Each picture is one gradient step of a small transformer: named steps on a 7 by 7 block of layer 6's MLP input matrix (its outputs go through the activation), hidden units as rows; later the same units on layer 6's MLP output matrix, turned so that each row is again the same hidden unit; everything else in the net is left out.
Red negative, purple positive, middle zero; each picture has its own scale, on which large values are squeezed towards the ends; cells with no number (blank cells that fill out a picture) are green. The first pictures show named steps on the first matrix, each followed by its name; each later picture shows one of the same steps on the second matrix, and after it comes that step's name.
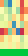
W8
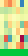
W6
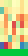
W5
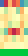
W8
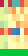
W8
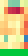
W6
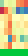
W6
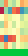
W6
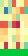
W5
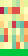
W5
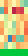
W6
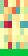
W5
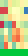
W5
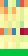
W8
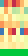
W8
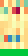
W6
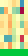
W6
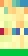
W8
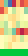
W8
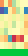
W6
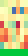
W5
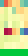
W8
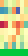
W5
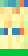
W8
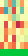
W5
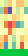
W5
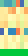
W8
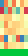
W6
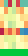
W8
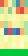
W8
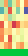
W5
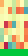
W5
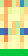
W8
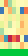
W6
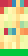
W8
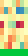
W5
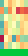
W6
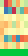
W6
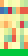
W5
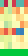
W8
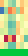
W6
